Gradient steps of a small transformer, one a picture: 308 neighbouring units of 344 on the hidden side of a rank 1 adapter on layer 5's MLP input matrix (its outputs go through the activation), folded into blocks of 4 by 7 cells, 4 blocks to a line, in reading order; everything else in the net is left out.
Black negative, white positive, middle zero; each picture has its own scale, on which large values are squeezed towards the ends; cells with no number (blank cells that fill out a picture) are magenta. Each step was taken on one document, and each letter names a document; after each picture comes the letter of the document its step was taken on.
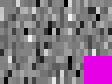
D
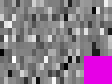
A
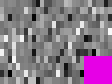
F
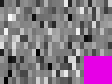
F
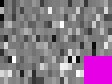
A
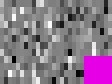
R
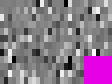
D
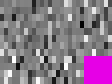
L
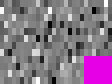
A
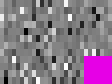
D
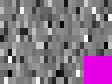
L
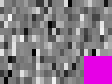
F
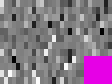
R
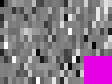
A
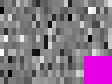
F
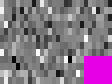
L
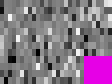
F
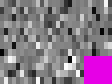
L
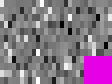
D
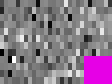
F
